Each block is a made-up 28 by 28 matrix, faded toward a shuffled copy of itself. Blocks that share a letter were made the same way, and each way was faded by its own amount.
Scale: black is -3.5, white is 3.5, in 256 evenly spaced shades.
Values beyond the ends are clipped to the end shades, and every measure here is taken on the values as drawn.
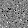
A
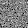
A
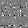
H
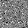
A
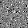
A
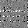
H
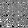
H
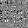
H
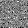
A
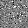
A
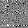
H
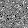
A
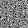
A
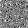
A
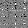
H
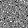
A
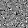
A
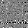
H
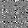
H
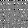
H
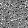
A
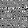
H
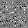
H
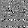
H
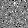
A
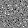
A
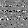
H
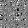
H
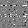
H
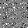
H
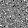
A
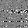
H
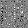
H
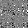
H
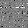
H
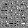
H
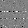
H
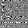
H
